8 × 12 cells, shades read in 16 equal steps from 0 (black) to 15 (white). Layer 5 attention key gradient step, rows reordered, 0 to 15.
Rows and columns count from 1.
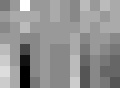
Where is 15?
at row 1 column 3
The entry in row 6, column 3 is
1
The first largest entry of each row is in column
3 2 3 8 1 1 1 1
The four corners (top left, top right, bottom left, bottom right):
7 10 12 5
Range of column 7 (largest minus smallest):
1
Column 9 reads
11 10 10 8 7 6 5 5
